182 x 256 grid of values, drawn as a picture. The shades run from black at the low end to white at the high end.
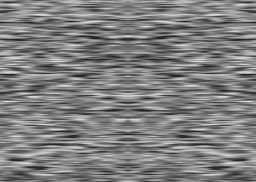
Streaks run across, left to right. No overall slope runs across the table. It is mirror symmetric from left to right. On average the colour sits 50% of the way up the scale.
